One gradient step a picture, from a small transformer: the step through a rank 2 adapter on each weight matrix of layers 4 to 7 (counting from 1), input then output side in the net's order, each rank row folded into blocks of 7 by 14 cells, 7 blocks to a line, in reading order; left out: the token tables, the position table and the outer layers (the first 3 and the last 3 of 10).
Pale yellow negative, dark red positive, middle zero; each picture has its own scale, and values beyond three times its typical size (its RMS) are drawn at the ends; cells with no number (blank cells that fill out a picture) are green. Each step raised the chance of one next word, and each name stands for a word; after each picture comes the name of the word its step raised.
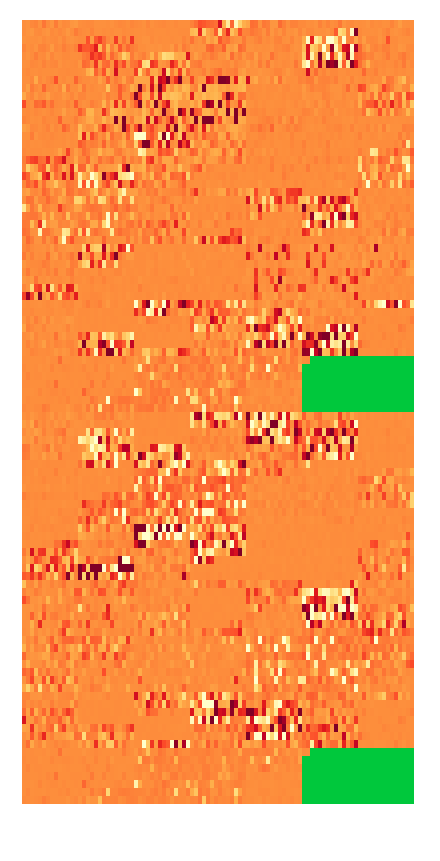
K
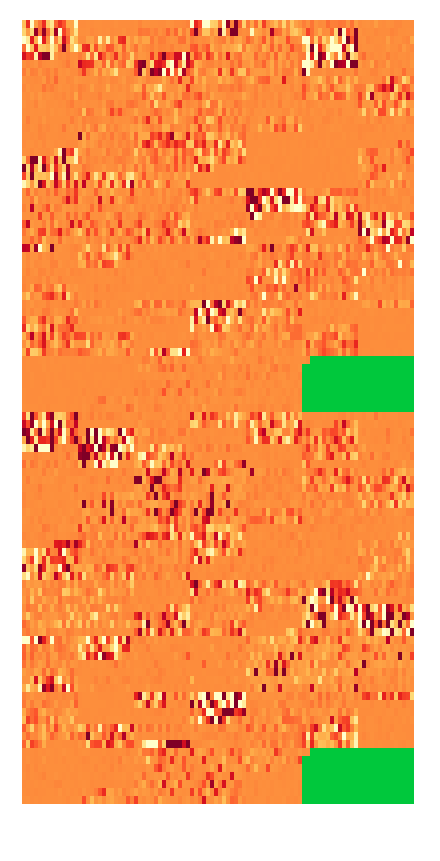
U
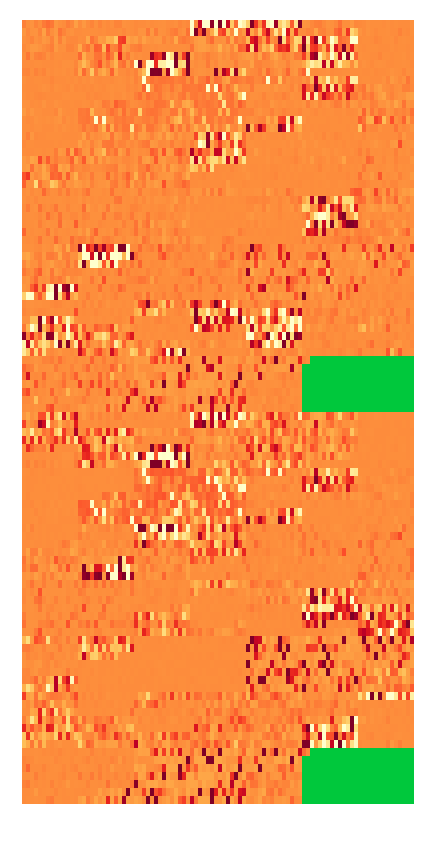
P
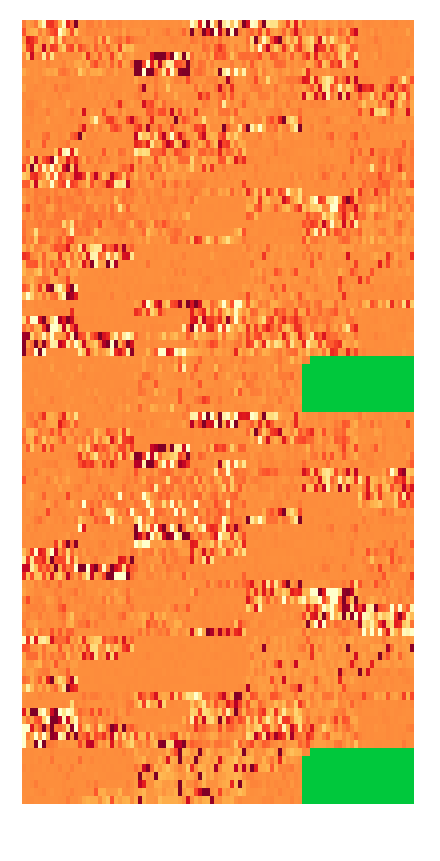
P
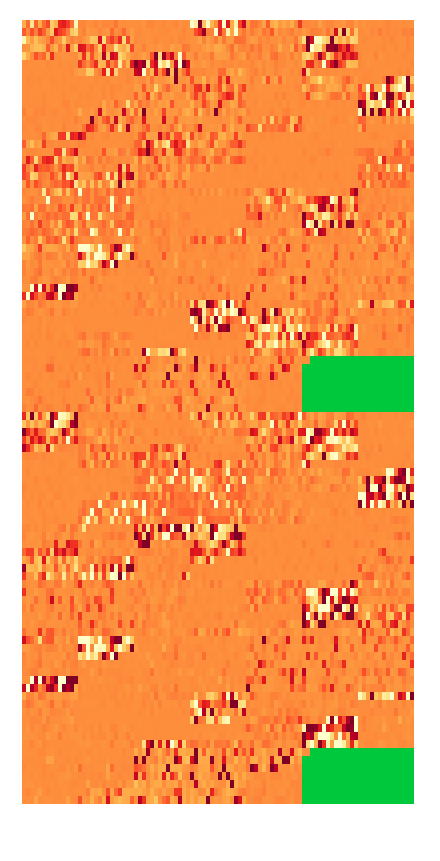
P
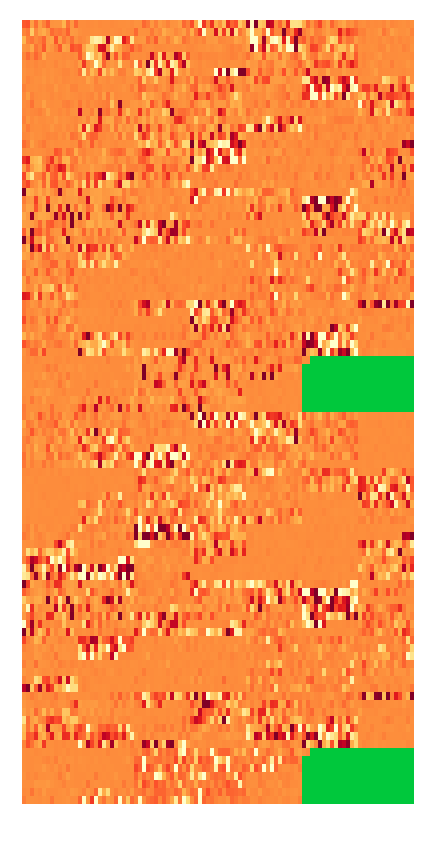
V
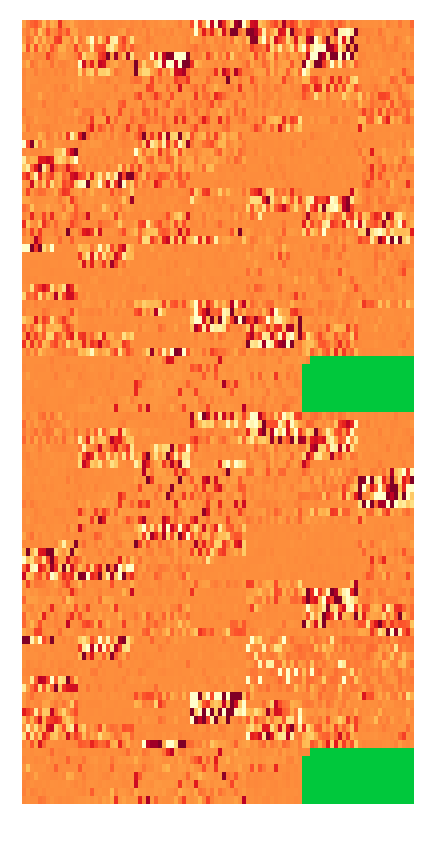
U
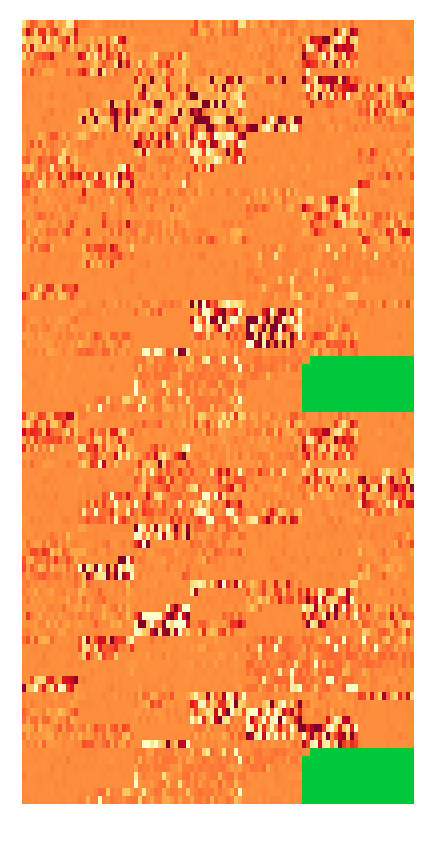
K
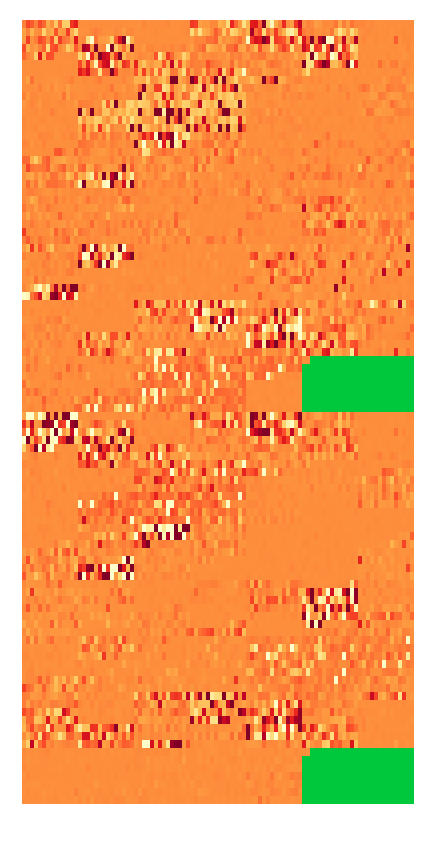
K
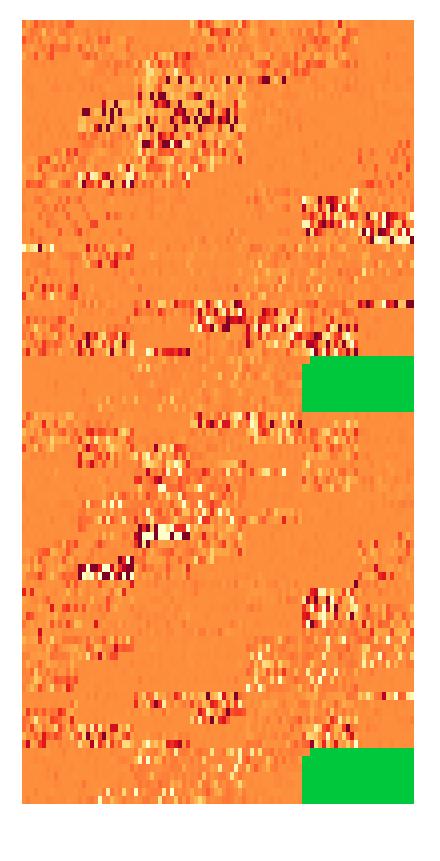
K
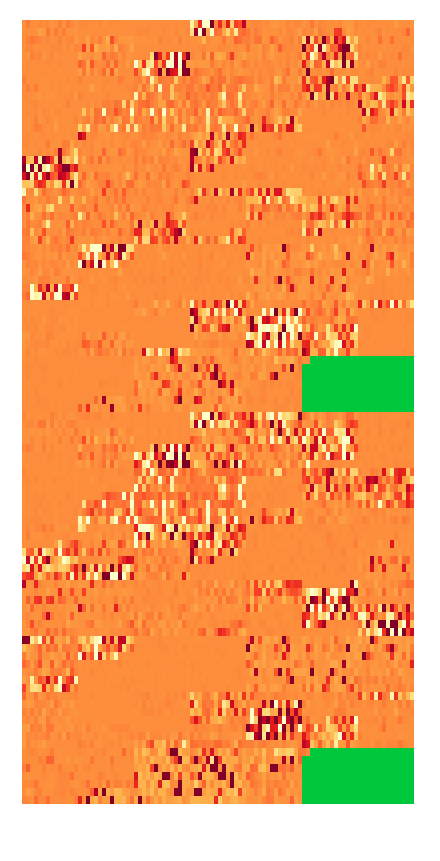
P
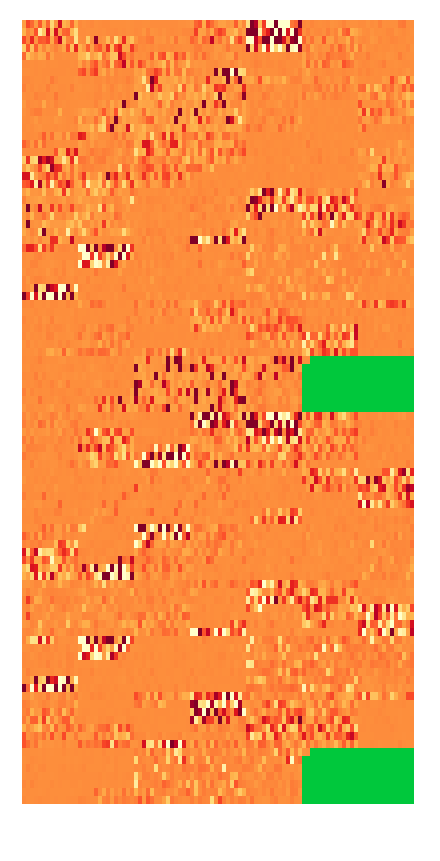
V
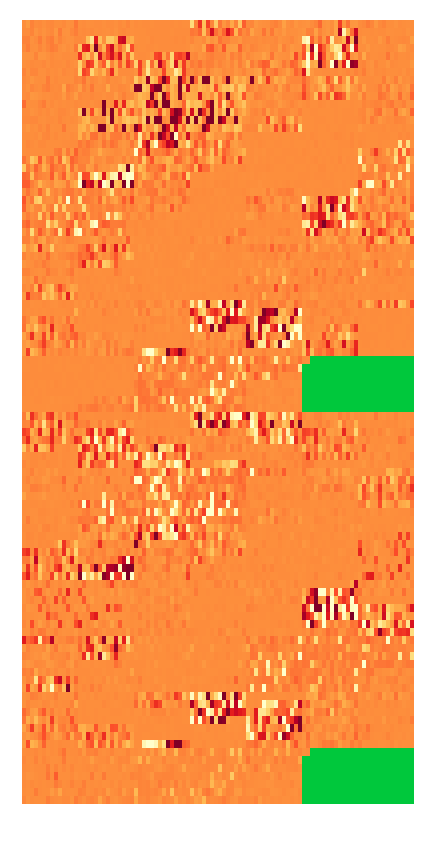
K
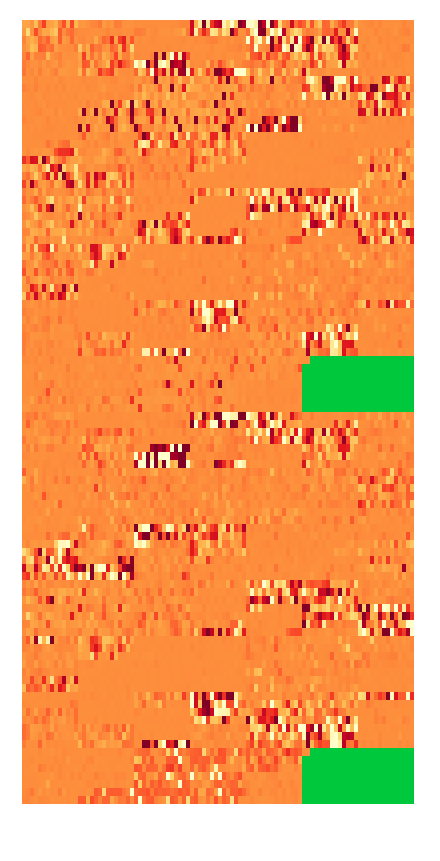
V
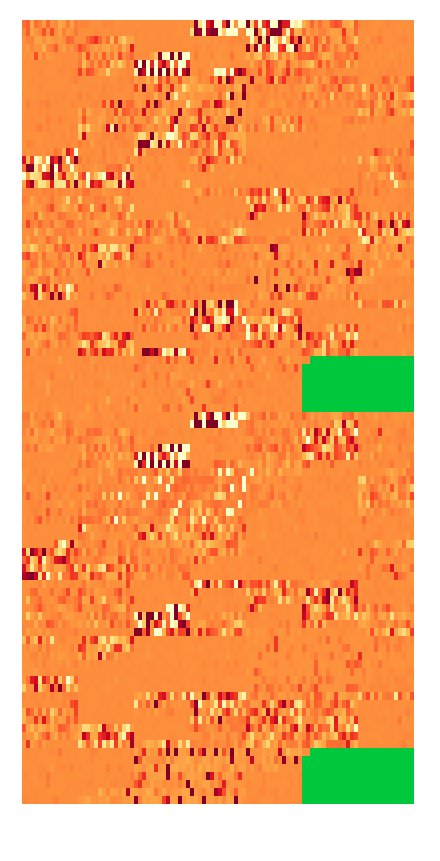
P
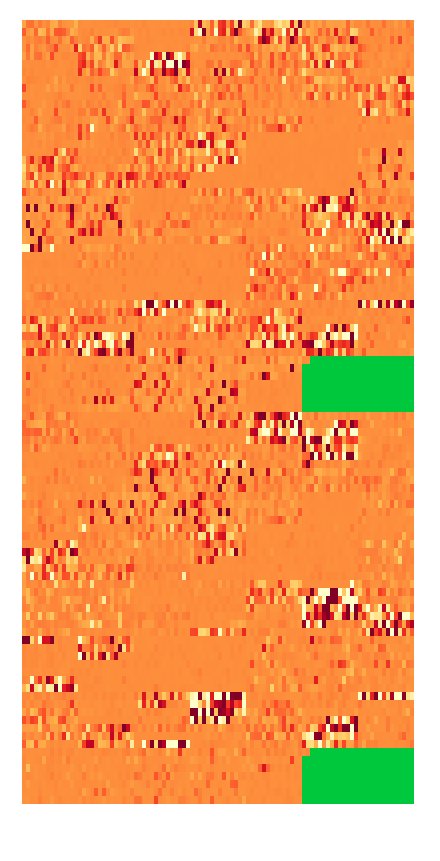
U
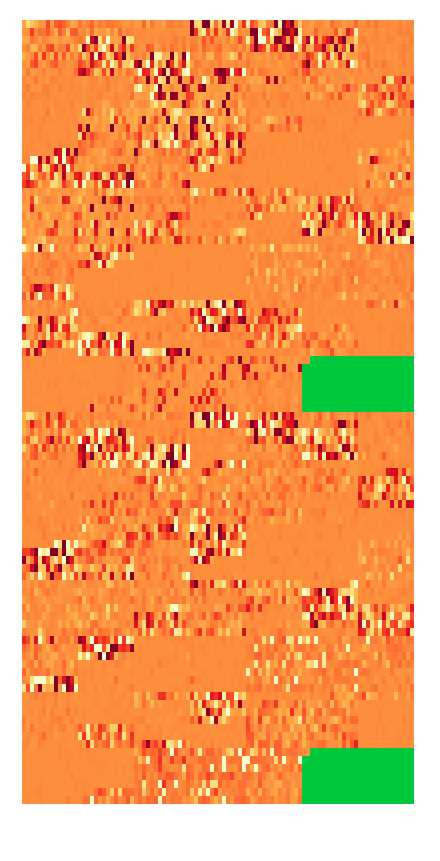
V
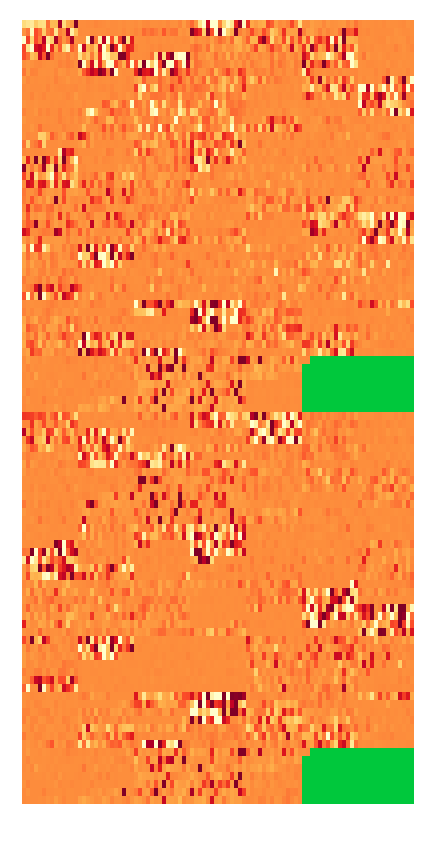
U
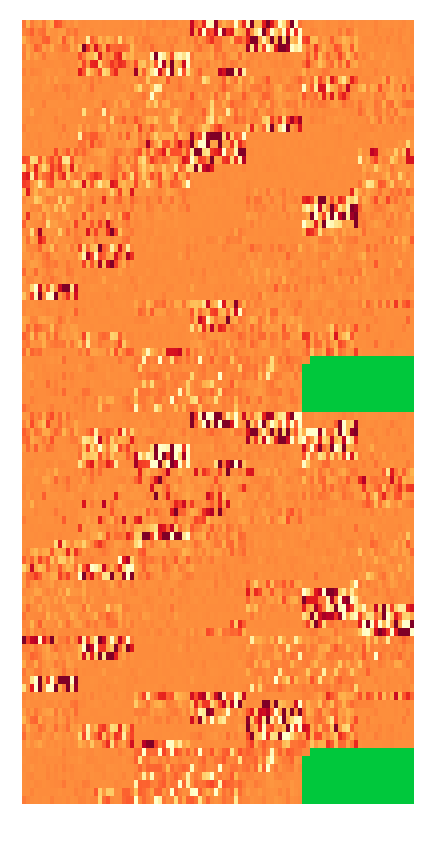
V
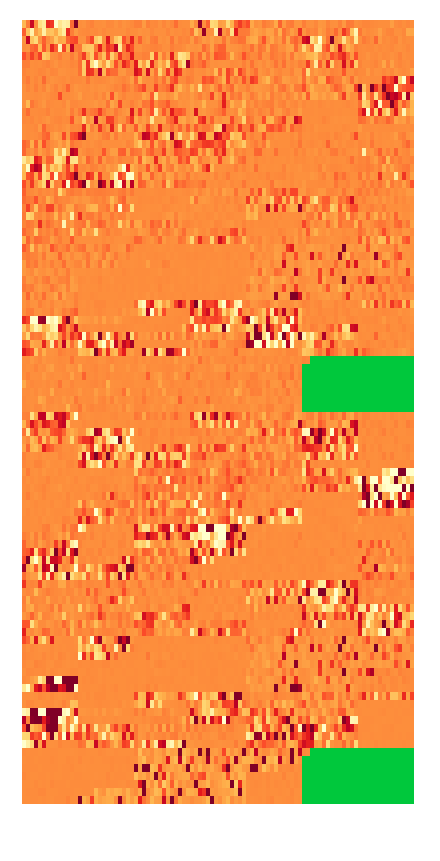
P
